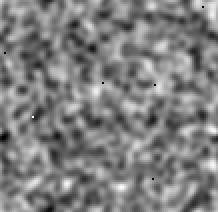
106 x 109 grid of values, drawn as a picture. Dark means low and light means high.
Histogram: bell-shaped. Stripes: none. Lone odd cells: 6, 1 higher and 5 lower than their neighbours. Grain: blotchy. Slope: none.
